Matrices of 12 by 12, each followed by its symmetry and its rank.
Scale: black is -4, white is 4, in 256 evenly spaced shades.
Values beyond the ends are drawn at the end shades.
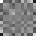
symmetric, rank two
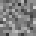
antisymmetric, full rank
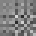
symmetric, rank two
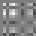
symmetric, rank one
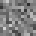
antisymmetric, full rank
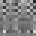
neither, rank two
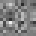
neither, rank two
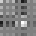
symmetric, rank one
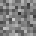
antisymmetric, full rank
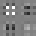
symmetric, rank one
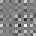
symmetric, rank two
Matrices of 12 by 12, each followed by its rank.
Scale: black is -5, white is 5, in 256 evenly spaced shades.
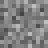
full rank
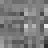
two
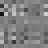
two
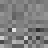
two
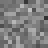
full rank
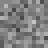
full rank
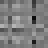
two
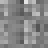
two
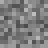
full rank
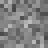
full rank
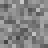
full rank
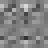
two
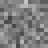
full rank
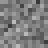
full rank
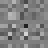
two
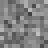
full rank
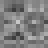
two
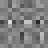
two
